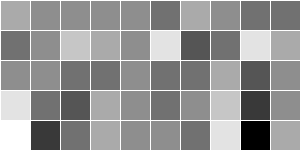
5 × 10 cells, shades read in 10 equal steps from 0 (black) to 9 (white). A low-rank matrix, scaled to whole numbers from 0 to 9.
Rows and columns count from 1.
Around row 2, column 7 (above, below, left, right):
6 4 8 4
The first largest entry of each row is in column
1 6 8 1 1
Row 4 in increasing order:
2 3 4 4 5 5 5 6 7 8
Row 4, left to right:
8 4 3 6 5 4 5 7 2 5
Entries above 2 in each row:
10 10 10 9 8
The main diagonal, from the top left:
6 5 4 6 5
